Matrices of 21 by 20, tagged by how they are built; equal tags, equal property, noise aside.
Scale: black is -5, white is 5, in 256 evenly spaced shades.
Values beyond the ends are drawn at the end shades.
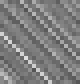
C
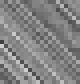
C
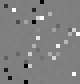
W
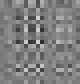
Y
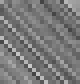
C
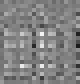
Y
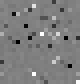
W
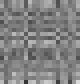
Y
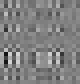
Y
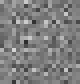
Y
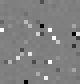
W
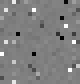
W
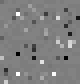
W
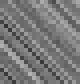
C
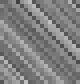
C
